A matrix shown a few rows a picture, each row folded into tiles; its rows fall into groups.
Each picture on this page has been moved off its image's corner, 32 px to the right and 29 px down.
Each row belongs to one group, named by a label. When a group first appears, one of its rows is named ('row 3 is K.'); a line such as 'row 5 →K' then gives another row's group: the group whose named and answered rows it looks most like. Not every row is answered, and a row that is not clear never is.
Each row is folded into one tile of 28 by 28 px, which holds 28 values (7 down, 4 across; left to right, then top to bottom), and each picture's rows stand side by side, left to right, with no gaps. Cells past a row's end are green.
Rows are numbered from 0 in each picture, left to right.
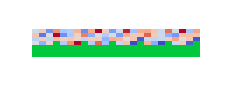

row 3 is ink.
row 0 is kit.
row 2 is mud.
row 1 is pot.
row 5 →ink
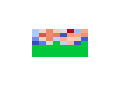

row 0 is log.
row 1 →ink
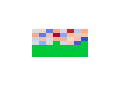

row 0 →kit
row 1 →ink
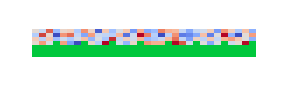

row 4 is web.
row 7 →pot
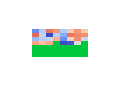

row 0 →web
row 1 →log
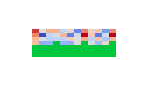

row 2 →kit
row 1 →kit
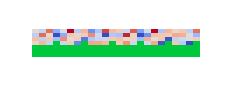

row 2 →web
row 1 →ink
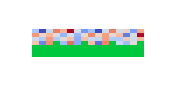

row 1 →mud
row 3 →kit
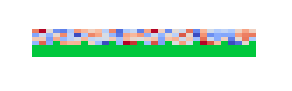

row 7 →log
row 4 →mud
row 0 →mud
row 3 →pot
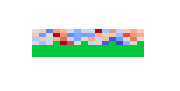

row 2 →ink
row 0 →kit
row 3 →log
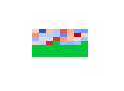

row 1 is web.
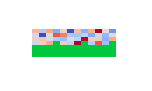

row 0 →pot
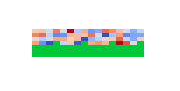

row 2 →web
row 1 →ink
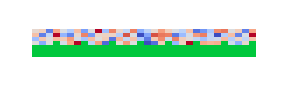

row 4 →log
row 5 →pot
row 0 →kit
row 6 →web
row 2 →ink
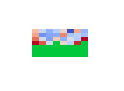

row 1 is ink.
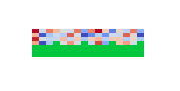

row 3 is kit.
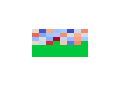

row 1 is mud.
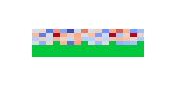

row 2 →kit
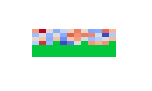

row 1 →log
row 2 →web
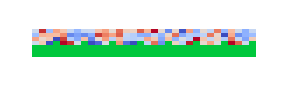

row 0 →ink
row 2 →log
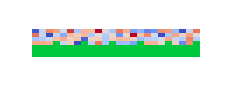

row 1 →ink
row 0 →web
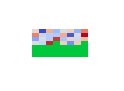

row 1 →kit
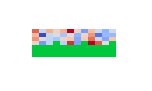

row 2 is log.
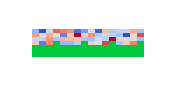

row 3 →pot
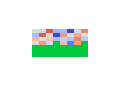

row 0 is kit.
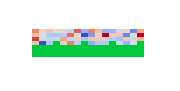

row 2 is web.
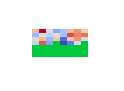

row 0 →mud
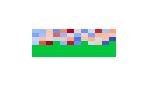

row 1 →mud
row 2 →ink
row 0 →pot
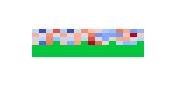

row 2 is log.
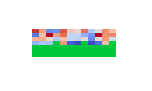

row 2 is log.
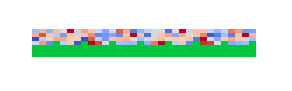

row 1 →ink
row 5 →ink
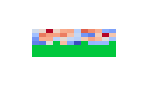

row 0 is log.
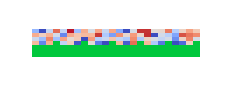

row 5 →log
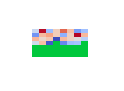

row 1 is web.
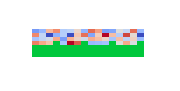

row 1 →pot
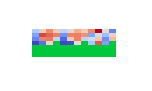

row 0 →log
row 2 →mud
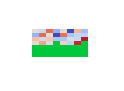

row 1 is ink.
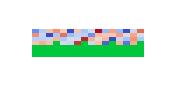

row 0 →web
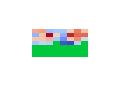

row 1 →log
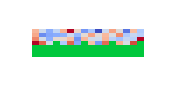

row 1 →mud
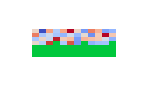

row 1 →mud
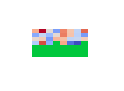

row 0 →mud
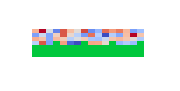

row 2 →web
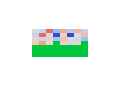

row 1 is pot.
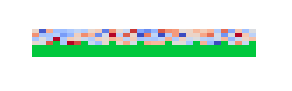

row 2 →kit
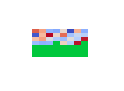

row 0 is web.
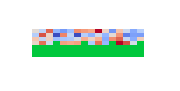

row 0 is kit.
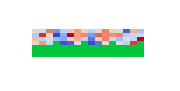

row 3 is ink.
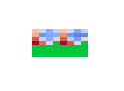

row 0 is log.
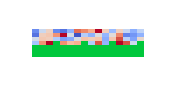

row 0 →pot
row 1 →web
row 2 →mud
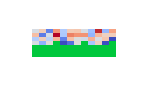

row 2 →ink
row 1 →log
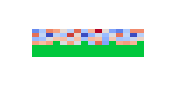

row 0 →web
